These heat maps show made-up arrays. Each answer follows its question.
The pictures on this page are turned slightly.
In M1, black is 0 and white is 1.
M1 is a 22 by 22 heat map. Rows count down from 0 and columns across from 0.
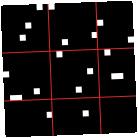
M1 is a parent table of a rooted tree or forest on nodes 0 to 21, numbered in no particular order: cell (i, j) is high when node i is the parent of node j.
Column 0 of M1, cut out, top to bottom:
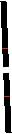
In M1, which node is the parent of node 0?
11
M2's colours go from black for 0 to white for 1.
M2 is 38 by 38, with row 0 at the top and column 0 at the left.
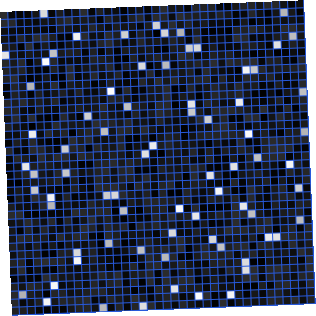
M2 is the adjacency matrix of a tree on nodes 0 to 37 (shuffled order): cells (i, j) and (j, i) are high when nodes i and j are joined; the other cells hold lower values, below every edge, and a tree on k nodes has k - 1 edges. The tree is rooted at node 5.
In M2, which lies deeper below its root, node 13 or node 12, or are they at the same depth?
the same depth
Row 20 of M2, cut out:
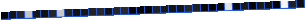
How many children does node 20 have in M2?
3
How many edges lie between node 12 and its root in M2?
2
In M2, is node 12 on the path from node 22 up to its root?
yes
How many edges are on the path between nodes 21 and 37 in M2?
8
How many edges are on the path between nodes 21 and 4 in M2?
6
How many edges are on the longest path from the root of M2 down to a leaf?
8
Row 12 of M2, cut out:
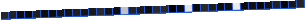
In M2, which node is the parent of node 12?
23
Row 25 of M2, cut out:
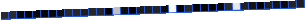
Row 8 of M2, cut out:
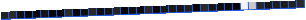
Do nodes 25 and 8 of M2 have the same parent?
no
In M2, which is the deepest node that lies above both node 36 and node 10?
23
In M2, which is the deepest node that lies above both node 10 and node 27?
23
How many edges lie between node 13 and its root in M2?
2
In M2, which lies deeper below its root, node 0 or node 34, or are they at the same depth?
the same depth
